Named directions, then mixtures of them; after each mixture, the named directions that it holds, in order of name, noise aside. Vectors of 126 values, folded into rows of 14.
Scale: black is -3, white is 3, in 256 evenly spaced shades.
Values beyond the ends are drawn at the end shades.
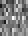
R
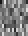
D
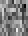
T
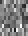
D, T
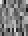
D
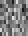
R, T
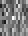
R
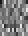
D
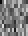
D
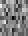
R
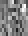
R, T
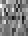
R, T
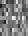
R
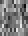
D, T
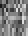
R, T
